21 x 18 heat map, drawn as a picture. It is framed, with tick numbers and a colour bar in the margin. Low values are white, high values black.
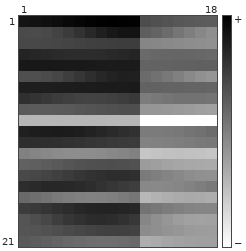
Seam: vertical, 60% of the way across, the left part higher. Ninth with the lowest average: middle right. Grain: streaks across.
